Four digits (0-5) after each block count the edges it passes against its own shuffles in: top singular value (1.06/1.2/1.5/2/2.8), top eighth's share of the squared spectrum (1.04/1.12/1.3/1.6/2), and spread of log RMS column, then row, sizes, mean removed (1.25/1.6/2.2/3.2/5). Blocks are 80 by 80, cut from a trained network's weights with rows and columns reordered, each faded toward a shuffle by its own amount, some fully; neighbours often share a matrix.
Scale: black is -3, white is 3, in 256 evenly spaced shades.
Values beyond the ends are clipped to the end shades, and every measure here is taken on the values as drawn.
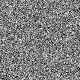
0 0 0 0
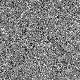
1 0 0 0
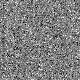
0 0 0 0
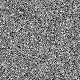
0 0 0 0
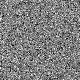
0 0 0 0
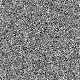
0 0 0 0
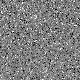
0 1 0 0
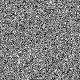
1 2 0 0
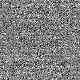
2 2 1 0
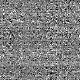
2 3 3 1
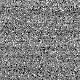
2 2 1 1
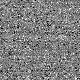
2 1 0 0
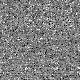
1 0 0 0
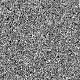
2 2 0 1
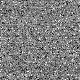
1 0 0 0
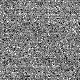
2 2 1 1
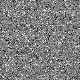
1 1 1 0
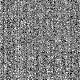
3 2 0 2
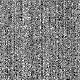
3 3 0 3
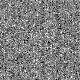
1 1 0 0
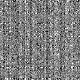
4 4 1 3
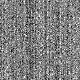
3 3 1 2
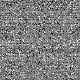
2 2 2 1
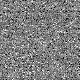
1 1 1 0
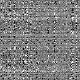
3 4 4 1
